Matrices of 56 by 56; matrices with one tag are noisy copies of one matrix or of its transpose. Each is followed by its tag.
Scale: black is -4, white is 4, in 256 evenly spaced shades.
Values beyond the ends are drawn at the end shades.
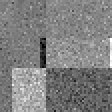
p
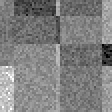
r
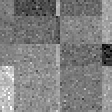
r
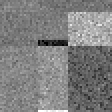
p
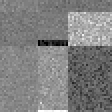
p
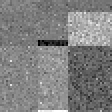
p
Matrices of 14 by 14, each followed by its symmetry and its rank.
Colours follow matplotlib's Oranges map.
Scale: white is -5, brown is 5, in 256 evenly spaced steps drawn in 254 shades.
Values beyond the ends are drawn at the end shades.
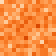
symmetric, full rank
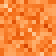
symmetric, full rank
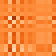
neither, rank one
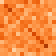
symmetric, full rank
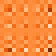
symmetric, rank one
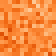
antisymmetric, full rank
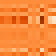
neither, rank one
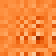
symmetric, rank two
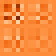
symmetric, rank one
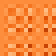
symmetric, rank one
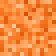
antisymmetric, full rank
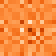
symmetric, rank two
